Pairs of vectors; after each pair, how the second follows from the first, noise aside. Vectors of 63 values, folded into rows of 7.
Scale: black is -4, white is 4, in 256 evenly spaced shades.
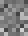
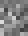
shuffled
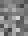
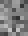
sign-scrambled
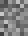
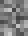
shuffled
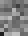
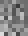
sign-scrambled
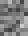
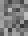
sign-scrambled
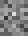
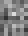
sign-scrambled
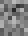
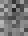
sign-scrambled
